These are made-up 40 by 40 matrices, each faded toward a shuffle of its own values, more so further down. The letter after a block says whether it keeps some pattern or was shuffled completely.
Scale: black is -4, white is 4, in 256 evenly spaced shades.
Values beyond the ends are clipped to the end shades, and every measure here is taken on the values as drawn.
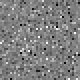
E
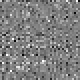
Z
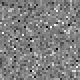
E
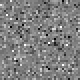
E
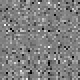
Z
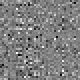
Z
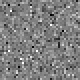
E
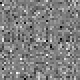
Z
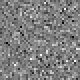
E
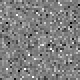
E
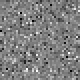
E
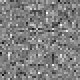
Z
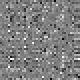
Z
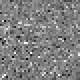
E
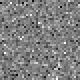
E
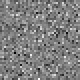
E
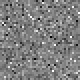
E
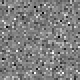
E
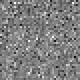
E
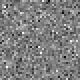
E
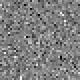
E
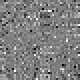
Z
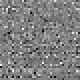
Z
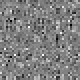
Z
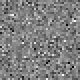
E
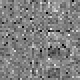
Z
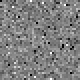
E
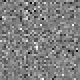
Z
